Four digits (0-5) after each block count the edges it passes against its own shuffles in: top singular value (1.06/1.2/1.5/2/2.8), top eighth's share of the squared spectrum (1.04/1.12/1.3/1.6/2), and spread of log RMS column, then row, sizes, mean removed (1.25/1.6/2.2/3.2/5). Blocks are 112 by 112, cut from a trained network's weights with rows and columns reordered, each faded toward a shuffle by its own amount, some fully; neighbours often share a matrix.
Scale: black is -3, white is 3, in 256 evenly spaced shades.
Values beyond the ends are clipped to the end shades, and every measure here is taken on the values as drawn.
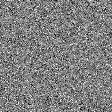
2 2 0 1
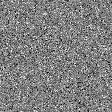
0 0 0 0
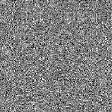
3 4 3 2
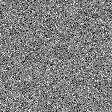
0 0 0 0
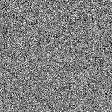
2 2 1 1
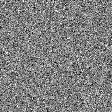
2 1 0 0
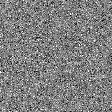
2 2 1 1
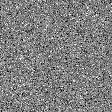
0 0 0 0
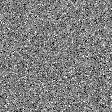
0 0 0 0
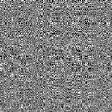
4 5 4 3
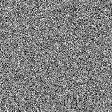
3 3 1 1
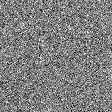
2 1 0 0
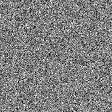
1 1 0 0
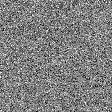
1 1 0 0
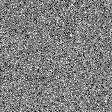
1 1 0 0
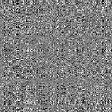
4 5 3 4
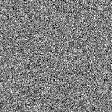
3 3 1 1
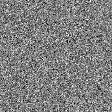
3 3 1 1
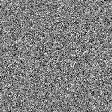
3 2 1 0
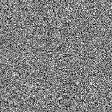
3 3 2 1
